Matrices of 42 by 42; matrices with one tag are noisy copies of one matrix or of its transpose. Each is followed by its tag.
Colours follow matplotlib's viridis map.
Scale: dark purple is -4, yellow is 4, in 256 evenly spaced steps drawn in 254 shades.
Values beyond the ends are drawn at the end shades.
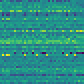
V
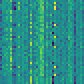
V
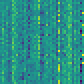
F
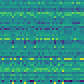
F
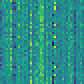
V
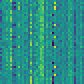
V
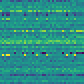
V
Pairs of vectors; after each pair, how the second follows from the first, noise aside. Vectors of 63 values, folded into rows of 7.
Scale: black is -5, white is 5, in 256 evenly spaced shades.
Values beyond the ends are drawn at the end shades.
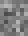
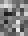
scaled up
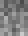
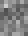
wrapped around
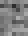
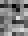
scaled up
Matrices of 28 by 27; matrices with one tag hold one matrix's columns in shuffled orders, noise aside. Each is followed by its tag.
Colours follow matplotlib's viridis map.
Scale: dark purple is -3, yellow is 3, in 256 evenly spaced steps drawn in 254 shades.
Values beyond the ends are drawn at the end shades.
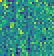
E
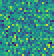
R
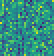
E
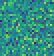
R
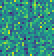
E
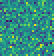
R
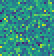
R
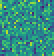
E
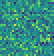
R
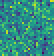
E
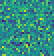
R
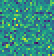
R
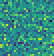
R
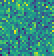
E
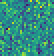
E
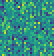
E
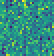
E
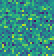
R
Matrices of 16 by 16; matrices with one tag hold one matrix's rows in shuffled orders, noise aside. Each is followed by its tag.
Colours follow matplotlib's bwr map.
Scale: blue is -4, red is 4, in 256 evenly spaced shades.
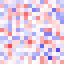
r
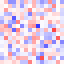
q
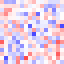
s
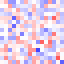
q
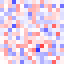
q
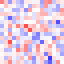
r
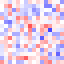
r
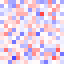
q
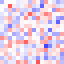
r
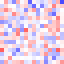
s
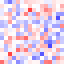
r
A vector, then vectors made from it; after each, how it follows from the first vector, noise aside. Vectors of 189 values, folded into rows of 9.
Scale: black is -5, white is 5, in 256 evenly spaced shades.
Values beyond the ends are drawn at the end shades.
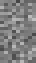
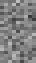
negated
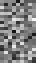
scaled up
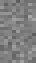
shrunk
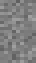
shrunk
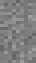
shrunk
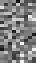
scaled up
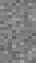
shrunk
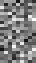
scaled up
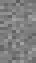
shrunk
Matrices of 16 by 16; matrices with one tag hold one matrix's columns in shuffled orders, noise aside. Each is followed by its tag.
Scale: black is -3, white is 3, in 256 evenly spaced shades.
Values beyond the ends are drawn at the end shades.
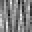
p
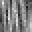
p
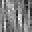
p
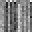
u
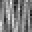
p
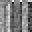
u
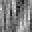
p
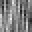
p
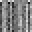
u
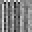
u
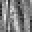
p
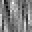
p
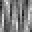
p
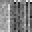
u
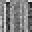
u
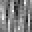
p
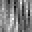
p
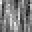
p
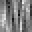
p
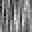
p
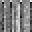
u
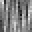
p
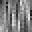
p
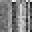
u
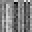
u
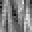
p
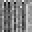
u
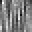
p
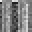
u
